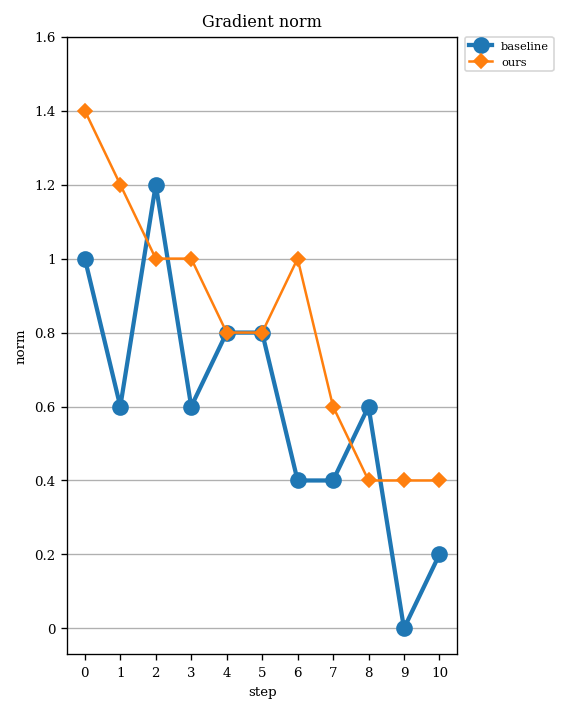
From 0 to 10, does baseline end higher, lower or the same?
lower
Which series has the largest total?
ours
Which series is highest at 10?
ours
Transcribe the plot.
Title: Gradient norm
x-axis: step, ticks 0 1 2 3 4 5 6 7 8 9 10
y-axis: norm, ticks 0 0.2 0.4 0.6 0.8 1 1.2 1.4 1.6
Legend: baseline, ours
Values:
baseline: 1 0.6 1.2 0.6 0.8 0.8 0.4 0.4 0.6 0 0.2
ours: 1.4 1.2 1 1 0.8 0.8 1 0.6 0.4 0.4 0.4
